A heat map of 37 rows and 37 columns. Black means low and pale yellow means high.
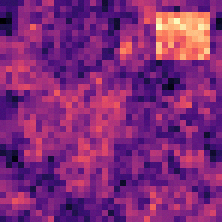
Roughest part: top right. Grain: blotchy. Mirror symmetry: none. Average level on the scale: 40%. Ninth with the highest average: top right. Odd patch: higher, in the top right.
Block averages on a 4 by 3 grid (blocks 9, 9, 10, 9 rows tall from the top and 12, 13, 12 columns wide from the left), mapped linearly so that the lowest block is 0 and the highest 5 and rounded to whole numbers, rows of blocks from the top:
0 0 5 | 1 1 1 | 1 2 0 | 0 0 1
